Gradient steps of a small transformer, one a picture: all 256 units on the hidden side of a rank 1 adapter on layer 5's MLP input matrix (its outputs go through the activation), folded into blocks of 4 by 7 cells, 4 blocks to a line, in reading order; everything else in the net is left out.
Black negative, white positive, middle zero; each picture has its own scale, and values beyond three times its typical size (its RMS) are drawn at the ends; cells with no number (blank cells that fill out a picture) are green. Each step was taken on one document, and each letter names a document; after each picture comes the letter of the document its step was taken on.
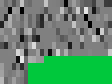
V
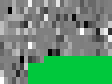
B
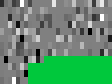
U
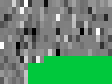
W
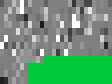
W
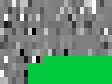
W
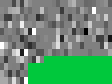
V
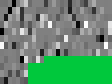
B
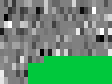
B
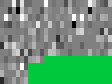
W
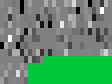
U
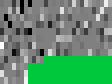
V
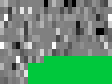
B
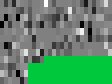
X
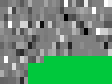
V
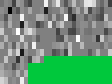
V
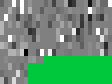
U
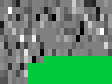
X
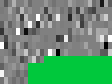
W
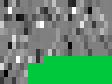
X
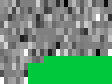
B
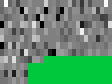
X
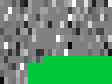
U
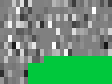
V
